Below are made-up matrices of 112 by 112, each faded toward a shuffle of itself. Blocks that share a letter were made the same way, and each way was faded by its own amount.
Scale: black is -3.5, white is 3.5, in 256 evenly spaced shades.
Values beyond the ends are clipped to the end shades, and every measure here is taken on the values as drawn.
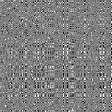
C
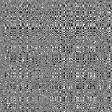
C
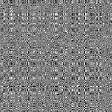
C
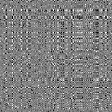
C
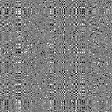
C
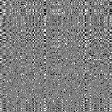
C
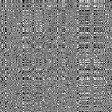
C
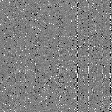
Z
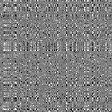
C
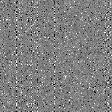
Z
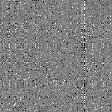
Z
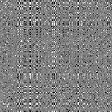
C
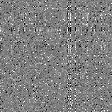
Z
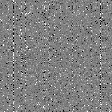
Z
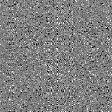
Z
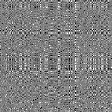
C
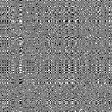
C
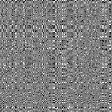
C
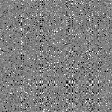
Z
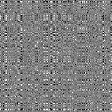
C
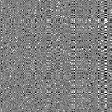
C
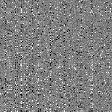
Z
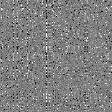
Z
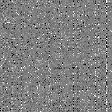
Z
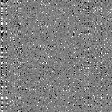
Z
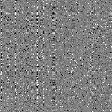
Z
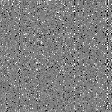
Z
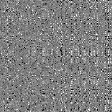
Z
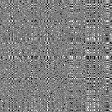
C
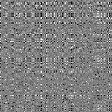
C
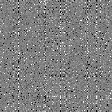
Z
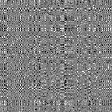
C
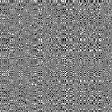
C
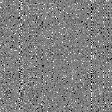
Z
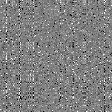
Z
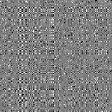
C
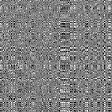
C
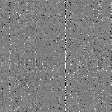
Z
